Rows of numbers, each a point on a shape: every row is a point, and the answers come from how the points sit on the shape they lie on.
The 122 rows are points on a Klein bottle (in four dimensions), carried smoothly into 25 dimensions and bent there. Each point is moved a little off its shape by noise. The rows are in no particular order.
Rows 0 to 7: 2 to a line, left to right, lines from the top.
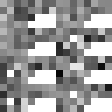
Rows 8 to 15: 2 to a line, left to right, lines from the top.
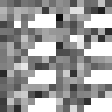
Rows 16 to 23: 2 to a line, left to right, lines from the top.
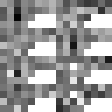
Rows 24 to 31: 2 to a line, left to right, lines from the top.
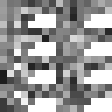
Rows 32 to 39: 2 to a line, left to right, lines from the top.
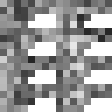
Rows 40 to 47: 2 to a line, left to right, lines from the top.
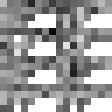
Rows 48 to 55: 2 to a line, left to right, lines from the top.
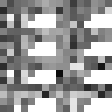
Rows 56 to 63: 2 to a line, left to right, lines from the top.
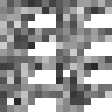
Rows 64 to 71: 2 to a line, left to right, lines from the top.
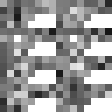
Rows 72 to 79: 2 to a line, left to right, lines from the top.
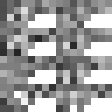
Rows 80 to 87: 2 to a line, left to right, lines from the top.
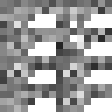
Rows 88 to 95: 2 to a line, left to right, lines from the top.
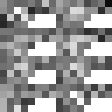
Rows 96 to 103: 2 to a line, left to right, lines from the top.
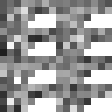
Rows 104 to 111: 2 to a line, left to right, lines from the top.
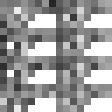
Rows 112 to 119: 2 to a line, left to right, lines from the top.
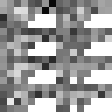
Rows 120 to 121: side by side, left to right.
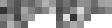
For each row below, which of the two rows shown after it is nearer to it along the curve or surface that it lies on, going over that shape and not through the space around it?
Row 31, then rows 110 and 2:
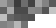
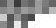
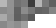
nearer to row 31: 110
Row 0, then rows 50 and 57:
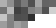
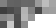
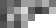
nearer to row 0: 50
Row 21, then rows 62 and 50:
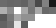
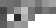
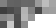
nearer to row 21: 62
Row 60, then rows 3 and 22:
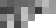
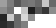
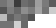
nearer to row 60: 22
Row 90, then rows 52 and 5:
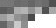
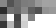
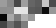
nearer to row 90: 5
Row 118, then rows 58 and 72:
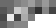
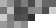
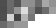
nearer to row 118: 72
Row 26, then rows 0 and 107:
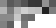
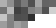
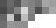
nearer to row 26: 0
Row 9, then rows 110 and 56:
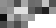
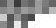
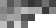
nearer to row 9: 56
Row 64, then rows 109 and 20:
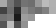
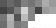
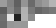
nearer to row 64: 109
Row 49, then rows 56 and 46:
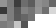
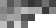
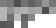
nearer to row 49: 46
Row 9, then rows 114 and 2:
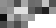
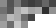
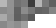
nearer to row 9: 114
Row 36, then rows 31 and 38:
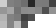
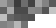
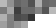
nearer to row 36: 38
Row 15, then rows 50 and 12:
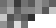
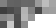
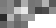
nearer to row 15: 50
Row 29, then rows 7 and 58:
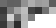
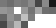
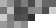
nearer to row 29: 7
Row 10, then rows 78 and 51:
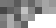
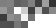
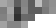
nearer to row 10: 51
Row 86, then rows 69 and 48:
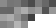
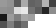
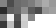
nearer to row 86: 69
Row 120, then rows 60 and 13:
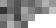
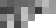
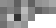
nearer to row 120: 60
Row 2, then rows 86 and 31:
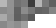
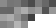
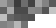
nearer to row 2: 86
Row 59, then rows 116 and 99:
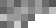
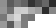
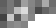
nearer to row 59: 116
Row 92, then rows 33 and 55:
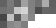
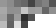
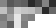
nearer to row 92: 55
